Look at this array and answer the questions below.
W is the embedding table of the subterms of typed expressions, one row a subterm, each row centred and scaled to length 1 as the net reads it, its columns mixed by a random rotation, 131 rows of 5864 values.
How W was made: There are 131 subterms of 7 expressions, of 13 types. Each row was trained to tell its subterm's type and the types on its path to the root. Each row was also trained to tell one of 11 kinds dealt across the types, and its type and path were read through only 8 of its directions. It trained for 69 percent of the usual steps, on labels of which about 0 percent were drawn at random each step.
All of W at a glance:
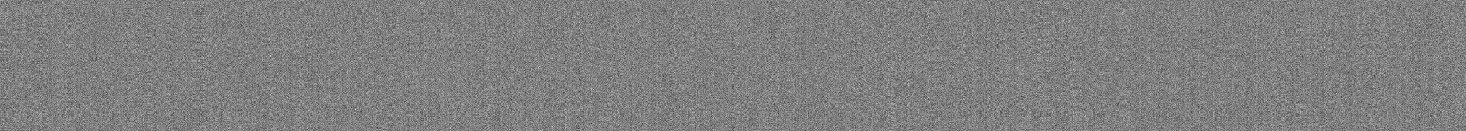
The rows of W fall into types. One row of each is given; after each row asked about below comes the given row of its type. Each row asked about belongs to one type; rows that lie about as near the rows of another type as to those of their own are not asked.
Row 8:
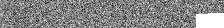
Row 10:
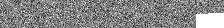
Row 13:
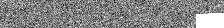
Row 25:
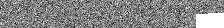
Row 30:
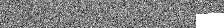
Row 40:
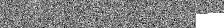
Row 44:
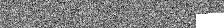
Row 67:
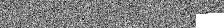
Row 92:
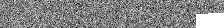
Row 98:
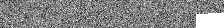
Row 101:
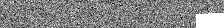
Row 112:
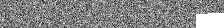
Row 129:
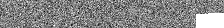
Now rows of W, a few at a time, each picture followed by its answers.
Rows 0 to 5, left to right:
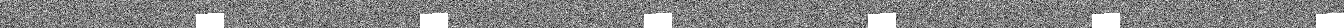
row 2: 98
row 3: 67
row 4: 13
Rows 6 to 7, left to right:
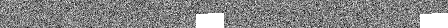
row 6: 13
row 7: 98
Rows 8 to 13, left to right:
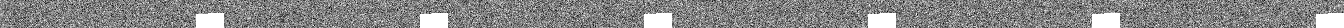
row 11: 112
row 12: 129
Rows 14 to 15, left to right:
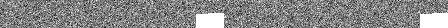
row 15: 40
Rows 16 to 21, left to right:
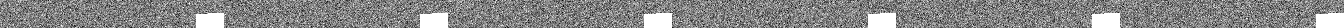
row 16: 25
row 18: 13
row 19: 92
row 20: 129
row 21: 101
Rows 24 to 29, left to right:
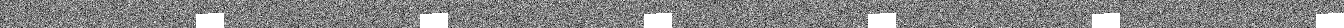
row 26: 40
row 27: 112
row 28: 13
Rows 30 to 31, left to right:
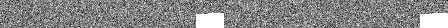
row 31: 67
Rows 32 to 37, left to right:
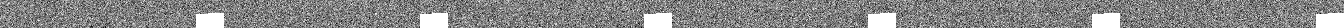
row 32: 67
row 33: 30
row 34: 98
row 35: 10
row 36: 10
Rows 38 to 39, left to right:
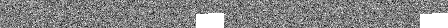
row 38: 129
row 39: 40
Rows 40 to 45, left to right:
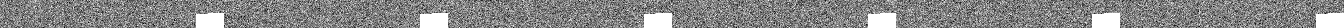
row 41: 13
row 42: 112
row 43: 129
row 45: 30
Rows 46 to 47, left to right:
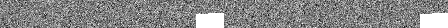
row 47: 98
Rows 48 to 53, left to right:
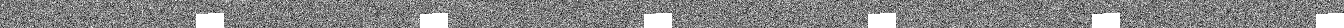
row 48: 40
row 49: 25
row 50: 112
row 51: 44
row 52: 67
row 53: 10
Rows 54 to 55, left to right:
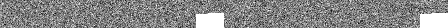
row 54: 98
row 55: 112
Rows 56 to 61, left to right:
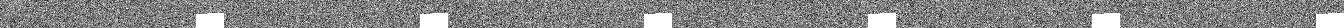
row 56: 25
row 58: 40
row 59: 101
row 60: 98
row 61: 92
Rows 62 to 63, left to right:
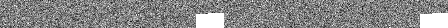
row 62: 13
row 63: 92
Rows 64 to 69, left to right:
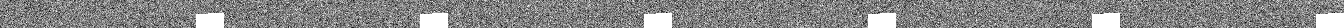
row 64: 8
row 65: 40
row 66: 8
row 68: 30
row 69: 13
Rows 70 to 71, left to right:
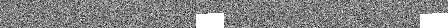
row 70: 30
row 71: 98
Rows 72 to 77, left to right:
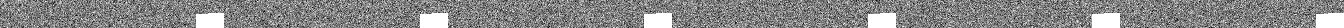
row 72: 25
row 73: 30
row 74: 92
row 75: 101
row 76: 101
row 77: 13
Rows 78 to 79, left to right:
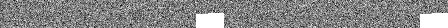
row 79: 8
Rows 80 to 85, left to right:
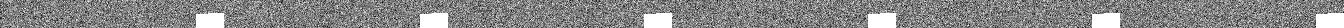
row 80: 10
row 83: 10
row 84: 92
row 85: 30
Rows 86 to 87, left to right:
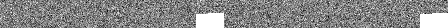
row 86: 92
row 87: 98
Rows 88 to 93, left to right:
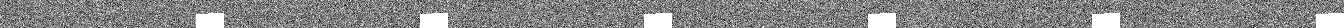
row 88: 40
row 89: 98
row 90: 13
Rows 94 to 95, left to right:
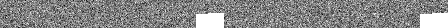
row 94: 112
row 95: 10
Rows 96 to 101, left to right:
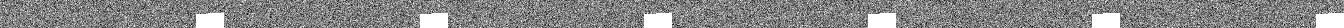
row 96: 67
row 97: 25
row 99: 67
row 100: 112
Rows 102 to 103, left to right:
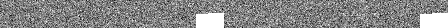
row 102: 40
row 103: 10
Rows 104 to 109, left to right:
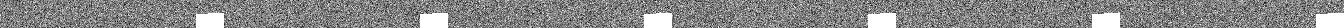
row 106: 98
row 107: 8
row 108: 67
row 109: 112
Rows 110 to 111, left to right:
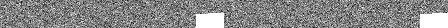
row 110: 101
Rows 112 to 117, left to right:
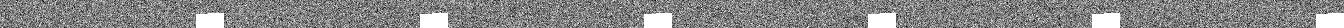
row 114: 101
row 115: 8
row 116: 13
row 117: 30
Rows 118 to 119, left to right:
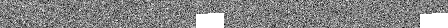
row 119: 44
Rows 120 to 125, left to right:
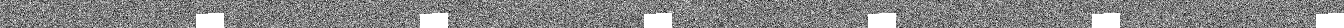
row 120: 112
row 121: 101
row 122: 10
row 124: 112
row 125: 92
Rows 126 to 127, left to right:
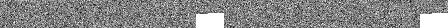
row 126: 40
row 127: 30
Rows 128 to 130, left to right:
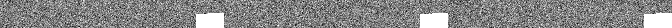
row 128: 30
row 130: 30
